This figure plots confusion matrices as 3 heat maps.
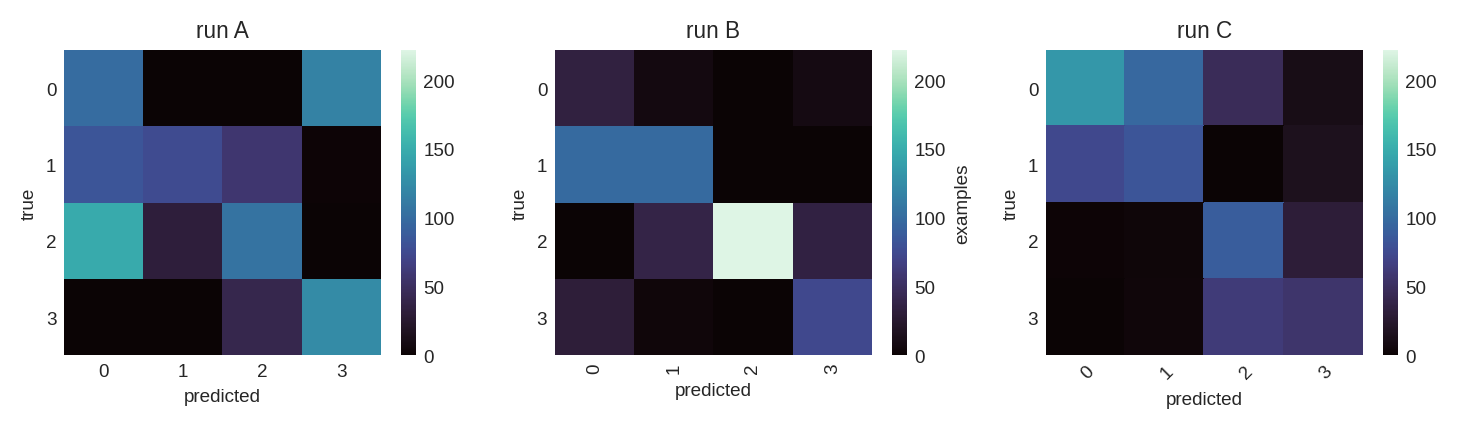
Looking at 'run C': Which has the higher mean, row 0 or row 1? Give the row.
0
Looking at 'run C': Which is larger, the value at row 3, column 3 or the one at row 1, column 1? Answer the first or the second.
the second
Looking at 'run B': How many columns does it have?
4
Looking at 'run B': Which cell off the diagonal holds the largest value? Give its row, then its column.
1, 0
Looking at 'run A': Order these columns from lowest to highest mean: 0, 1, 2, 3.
1, 2, 3, 0
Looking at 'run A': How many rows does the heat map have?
4
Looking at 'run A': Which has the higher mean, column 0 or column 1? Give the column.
0
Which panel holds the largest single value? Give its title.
run B
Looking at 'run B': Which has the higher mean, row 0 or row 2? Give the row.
2
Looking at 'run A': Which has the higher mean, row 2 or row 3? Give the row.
2
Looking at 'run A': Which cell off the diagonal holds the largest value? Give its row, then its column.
2, 0
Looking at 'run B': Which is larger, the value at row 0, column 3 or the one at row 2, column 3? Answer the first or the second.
the second
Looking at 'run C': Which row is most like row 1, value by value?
0
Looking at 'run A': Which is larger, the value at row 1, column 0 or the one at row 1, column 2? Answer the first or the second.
the first
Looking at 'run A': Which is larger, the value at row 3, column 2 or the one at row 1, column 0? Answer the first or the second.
the second
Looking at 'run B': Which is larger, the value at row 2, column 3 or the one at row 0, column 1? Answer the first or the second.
the first
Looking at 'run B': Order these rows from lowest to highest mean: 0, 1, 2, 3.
0, 3, 1, 2
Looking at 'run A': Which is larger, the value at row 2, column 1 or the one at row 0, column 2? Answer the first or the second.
the first
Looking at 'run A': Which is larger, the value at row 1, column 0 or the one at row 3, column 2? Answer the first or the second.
the first
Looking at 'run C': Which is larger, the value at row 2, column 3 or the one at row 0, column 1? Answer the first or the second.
the second
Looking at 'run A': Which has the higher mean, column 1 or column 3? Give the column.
3
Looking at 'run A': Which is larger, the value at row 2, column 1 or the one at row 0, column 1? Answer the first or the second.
the first
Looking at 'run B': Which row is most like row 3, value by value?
0
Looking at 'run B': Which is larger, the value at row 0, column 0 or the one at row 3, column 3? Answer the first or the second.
the second
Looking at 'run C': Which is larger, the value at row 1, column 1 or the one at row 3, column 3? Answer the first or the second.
the first
